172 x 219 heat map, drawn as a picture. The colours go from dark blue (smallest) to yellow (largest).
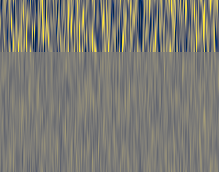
The halves do not mirror each other. There is no overall slope. Overall the values sit about 50% of the way up the scale. The grain runs up and down. The bottom part is calmer, past a seam about 30% of the way down.
